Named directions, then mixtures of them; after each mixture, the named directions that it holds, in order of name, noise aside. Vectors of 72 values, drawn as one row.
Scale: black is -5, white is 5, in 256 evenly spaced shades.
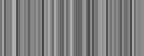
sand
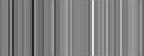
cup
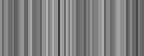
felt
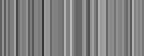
cup, sand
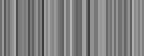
cup, sand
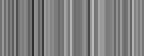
cup, sand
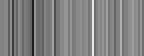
cup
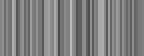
felt, sand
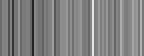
cup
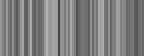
felt, sand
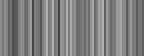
cup, felt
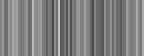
cup, felt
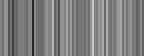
cup, felt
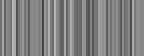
sand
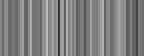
felt
